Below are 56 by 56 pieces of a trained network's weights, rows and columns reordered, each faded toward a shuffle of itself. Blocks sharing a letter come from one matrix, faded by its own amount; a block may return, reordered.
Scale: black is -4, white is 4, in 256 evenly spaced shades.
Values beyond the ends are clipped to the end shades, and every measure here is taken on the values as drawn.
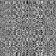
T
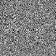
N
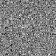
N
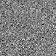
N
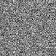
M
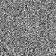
M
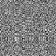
T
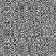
T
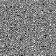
N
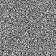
M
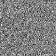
N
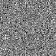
N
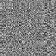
T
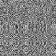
T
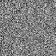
M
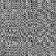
T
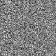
M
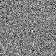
M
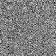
M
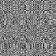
T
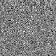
N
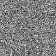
N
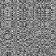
T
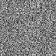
M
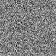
M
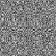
T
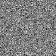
N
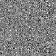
N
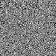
N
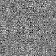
N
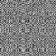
T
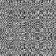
T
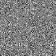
N
